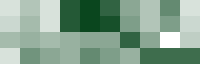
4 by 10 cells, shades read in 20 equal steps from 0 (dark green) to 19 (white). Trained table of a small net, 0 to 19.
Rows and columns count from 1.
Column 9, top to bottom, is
7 9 19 4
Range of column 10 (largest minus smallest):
12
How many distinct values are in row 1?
7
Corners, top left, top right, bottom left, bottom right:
16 16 16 4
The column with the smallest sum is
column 5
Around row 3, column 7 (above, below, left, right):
9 11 10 10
